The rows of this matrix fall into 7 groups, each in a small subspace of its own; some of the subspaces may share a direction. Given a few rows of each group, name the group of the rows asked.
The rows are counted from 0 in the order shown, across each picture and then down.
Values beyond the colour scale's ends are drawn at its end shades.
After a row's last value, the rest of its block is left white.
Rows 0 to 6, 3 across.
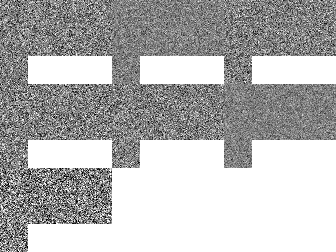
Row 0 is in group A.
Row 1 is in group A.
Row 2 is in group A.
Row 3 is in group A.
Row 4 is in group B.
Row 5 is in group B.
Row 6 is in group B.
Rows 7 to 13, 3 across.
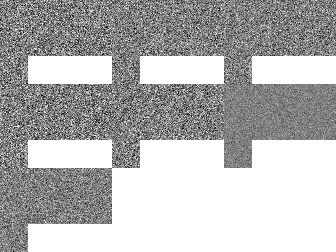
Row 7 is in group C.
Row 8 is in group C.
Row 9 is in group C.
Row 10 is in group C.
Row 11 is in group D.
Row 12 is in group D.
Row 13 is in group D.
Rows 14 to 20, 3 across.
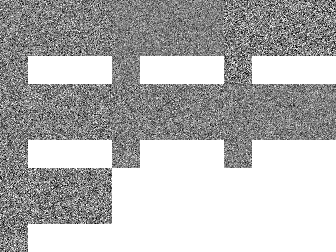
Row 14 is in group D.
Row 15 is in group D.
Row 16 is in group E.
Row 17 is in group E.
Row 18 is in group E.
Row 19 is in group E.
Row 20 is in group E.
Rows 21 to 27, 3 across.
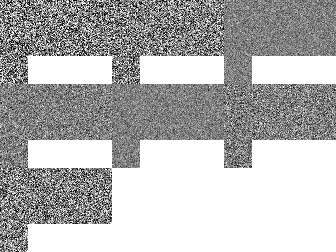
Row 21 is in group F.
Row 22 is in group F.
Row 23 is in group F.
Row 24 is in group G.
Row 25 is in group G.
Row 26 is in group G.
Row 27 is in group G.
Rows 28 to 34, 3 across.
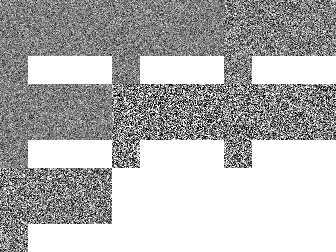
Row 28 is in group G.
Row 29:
B
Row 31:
A
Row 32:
C
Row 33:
F
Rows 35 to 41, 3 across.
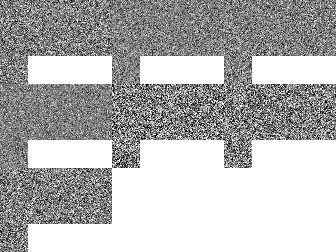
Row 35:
G
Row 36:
G
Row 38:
E
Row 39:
E
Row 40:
A
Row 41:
D
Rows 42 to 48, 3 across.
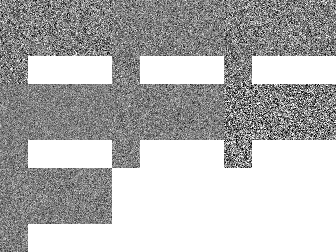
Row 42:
B
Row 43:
E
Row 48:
C
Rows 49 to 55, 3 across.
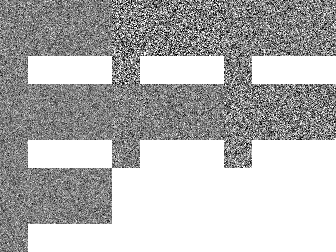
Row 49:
F
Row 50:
D
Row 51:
G
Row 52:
E
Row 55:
B
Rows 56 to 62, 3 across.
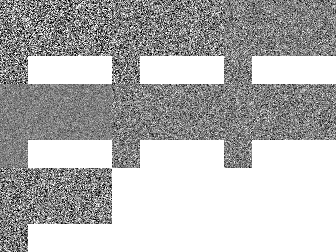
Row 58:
E
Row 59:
D
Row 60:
B
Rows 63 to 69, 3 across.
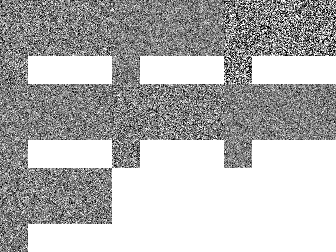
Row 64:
E
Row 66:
B
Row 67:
C
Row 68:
G
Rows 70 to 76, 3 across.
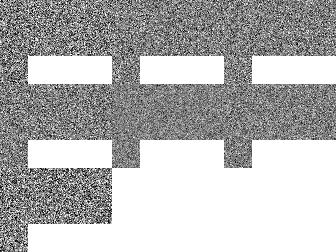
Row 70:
G
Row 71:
D
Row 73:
G
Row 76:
F
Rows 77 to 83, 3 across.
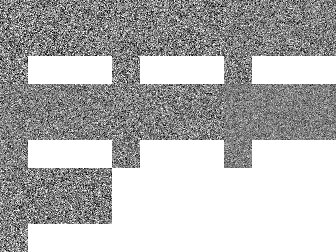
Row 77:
D
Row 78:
F
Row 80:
E
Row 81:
B
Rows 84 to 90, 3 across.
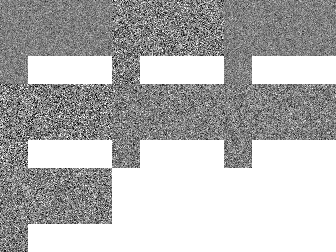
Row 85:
B
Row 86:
E
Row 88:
F
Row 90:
C
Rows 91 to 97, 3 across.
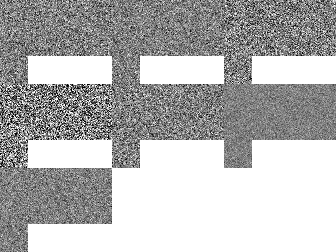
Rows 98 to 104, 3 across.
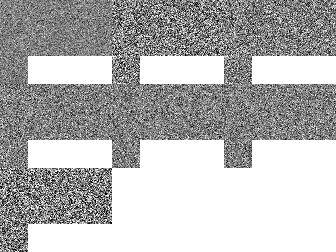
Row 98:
C
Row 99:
E
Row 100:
E
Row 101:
D
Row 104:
G
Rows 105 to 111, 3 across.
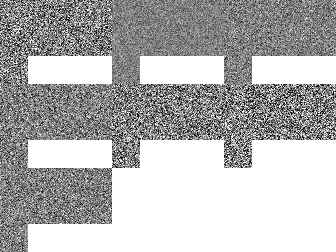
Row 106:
A
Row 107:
A
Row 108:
B
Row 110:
E
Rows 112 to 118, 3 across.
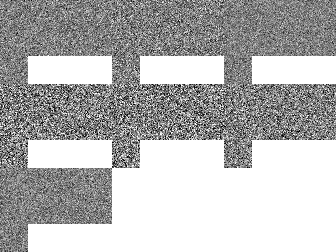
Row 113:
E
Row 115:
B
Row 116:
F
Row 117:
D
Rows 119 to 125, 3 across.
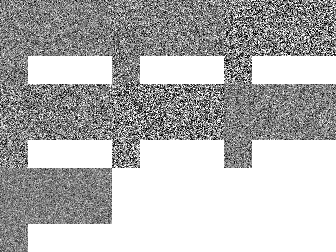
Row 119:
E
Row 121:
A
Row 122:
E
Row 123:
C
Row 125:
F
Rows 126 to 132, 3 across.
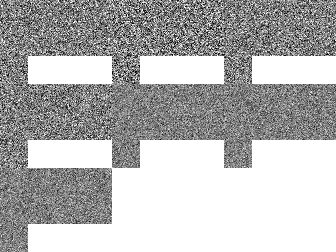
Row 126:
G
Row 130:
D
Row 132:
A
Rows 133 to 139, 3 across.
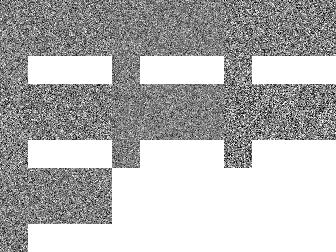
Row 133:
A
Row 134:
F
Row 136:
G
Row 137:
D
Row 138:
C
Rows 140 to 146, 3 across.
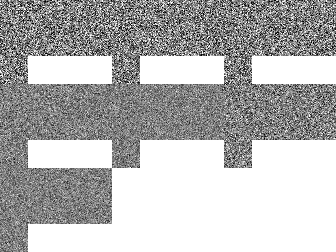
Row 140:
F
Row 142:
F
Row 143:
B
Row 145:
G
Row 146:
B
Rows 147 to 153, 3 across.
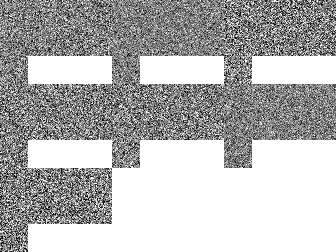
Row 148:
B
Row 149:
F
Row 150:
G
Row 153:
C
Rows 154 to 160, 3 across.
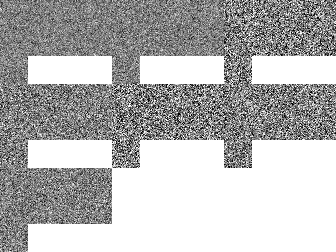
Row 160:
C
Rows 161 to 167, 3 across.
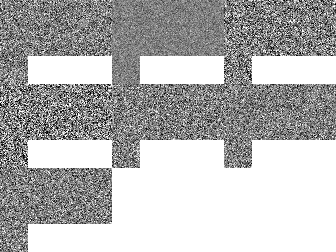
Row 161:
E
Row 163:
E
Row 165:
C
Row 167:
G
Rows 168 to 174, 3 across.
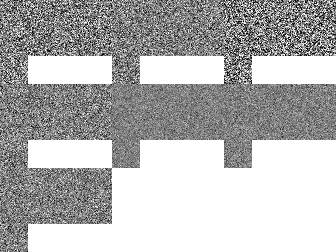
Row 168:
C
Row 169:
A
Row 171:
E
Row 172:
G
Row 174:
E
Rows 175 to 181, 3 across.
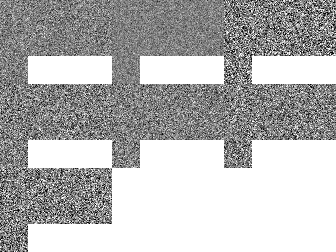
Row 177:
B
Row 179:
A
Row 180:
D
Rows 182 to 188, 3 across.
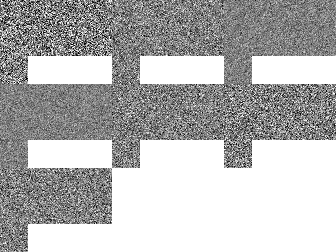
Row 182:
B
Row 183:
A
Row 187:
C
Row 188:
G
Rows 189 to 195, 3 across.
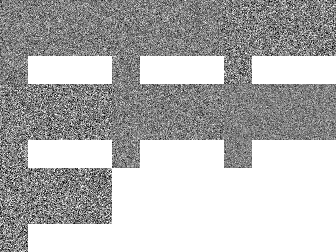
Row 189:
E
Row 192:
C
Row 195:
A
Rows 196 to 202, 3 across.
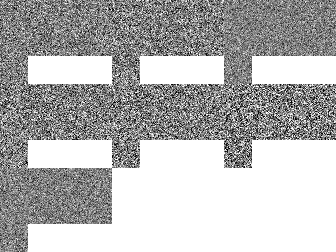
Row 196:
C
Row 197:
E
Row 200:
B
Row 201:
A
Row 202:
G
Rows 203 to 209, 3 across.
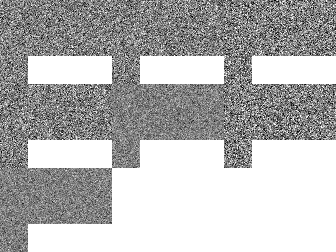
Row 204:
A
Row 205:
F
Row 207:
A
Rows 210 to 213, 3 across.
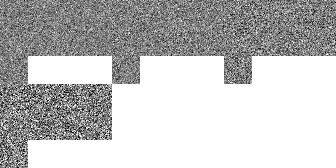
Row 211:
D
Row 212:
C
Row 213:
E
